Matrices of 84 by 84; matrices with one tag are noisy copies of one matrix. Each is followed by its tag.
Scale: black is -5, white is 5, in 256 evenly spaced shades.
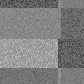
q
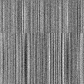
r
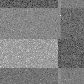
q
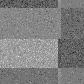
q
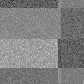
q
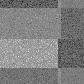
q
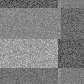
q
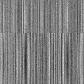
r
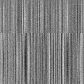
r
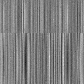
r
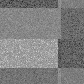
q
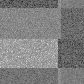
q
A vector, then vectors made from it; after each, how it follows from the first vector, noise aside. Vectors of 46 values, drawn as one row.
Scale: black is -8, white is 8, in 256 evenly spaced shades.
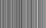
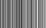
scaled up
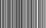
scaled up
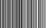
scaled up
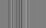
partly zeroed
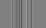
partly zeroed
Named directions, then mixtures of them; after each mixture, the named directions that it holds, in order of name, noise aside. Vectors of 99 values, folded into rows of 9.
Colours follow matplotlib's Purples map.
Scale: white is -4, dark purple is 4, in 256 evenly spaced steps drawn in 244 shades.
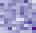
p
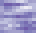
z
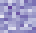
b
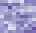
b, z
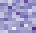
b, p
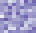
b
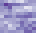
b, z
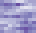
z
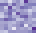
b, p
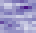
z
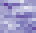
b, z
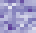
b, z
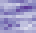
z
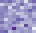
b, p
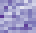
b, z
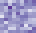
b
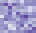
b, z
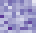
b, p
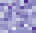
b, p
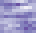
z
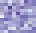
b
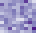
p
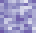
p, z
